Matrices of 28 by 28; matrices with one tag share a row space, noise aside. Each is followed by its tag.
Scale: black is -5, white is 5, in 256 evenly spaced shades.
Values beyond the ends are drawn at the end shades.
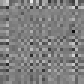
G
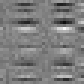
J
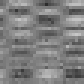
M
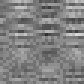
M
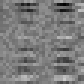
J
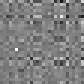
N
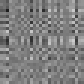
G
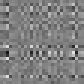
G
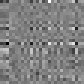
G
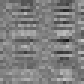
J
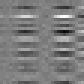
J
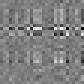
N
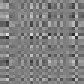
G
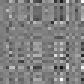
N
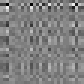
G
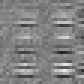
J
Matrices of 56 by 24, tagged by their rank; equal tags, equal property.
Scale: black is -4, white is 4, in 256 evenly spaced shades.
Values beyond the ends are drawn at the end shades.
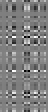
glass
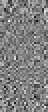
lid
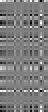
glass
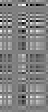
glass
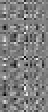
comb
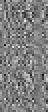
lid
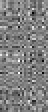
comb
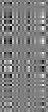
glass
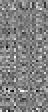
lid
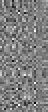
lid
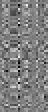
comb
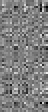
comb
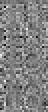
lid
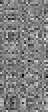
lid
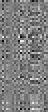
comb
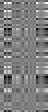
glass
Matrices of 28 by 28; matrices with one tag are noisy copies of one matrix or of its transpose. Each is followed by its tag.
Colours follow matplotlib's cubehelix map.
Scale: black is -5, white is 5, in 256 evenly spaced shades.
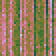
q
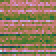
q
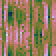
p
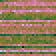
q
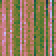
q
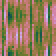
p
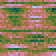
p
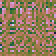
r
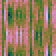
p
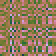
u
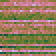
q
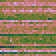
q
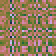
u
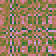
u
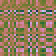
u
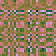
u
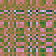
u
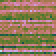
q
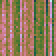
q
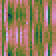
p
